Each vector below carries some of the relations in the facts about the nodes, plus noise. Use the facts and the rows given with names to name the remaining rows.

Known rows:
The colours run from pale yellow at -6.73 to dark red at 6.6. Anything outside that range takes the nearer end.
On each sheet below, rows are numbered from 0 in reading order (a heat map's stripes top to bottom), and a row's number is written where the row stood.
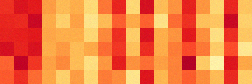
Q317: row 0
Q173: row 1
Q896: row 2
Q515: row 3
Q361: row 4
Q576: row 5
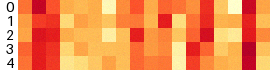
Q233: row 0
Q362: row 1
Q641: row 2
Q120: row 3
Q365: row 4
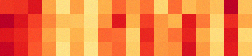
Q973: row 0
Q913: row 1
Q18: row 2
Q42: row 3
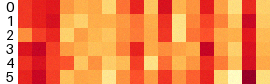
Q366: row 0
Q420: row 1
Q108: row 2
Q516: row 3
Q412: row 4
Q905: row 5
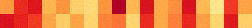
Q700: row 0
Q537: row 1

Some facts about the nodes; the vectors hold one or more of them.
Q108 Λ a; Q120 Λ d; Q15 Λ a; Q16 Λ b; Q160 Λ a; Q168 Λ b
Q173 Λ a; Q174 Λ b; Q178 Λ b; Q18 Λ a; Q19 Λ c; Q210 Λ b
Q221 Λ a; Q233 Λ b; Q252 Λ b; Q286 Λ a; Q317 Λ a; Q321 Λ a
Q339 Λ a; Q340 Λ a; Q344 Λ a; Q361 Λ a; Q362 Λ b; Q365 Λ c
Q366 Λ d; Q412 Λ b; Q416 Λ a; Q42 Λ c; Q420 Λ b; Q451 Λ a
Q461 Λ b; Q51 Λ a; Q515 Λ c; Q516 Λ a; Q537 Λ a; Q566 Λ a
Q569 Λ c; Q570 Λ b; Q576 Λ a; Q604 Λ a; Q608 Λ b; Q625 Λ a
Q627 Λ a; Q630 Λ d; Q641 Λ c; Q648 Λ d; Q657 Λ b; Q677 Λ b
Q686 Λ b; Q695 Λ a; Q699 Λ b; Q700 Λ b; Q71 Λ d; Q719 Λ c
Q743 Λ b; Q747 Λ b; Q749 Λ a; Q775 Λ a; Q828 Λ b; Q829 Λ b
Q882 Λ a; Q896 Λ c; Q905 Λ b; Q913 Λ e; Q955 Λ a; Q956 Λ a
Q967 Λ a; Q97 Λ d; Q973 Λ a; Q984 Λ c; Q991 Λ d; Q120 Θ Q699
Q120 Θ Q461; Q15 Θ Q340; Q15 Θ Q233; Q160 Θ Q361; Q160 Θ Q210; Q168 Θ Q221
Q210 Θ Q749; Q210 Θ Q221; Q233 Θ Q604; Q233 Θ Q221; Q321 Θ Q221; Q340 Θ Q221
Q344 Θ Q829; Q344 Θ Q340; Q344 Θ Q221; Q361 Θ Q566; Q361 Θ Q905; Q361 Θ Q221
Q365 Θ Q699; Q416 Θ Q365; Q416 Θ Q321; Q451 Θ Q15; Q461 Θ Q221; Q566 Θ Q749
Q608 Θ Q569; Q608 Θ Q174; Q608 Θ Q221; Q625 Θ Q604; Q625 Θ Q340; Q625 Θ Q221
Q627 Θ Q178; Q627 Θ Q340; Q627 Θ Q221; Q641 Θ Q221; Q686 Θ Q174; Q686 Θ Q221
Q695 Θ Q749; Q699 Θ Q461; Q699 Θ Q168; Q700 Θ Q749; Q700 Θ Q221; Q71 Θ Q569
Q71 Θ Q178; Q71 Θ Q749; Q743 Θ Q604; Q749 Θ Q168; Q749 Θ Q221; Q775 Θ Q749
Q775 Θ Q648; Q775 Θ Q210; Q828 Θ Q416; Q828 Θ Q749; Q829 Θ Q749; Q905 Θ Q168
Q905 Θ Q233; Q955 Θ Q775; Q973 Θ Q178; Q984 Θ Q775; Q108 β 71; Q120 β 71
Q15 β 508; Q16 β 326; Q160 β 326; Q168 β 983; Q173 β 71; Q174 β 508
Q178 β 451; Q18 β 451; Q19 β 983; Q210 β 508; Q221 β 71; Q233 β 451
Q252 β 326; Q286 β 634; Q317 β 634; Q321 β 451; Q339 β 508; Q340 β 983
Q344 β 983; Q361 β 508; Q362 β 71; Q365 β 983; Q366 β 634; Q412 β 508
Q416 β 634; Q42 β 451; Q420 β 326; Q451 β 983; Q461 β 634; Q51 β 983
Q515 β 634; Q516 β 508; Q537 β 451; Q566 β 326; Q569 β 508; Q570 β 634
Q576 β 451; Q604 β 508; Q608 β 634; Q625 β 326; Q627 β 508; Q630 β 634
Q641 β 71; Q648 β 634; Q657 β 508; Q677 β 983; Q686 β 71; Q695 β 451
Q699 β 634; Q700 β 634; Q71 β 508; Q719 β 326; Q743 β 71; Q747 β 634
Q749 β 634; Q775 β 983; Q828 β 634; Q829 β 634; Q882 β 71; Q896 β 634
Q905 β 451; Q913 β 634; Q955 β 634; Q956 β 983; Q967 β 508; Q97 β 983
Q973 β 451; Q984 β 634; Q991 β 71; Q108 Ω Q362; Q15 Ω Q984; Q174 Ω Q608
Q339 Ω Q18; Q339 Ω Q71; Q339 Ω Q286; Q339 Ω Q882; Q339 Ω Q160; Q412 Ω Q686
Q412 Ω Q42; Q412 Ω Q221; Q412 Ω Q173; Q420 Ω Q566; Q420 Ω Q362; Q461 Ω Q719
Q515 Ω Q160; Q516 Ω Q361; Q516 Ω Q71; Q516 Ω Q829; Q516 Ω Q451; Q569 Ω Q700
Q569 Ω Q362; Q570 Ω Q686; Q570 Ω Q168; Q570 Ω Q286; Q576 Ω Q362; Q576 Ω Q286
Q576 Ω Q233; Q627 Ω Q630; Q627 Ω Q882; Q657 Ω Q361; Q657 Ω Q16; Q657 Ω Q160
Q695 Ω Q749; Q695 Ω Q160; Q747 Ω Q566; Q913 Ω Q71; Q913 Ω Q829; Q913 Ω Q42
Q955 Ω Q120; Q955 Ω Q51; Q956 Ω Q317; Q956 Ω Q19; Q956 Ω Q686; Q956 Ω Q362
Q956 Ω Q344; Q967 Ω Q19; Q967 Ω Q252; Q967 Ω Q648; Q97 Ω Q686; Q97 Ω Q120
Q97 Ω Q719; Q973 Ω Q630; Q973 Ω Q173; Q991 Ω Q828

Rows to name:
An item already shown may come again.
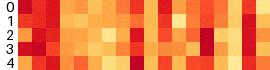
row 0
Q515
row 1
Q420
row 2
Q210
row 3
Q516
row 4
Q461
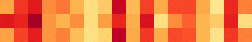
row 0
Q461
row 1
Q630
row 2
Q461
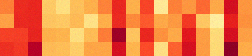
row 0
Q416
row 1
Q344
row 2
Q829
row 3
Q566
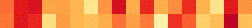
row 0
Q608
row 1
Q120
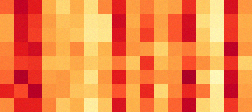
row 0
Q625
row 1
Q168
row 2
Q168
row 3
Q627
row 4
Q956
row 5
Q361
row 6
Q747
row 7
Q221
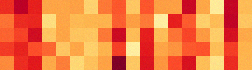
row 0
Q604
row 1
Q120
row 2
Q828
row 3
Q570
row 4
Q749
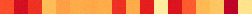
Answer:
Q699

